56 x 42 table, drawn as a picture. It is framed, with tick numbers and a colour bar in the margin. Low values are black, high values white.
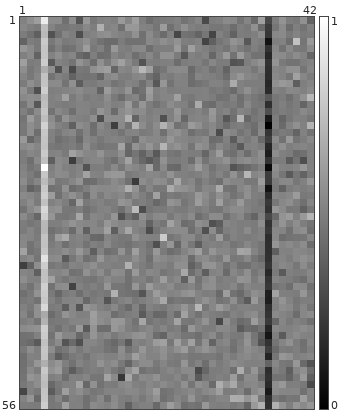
A few values lie far out on both sides of the bulk. Columns 4 and 36 stand out from the rest. Overall the values sit about 50% of the way up the scale.
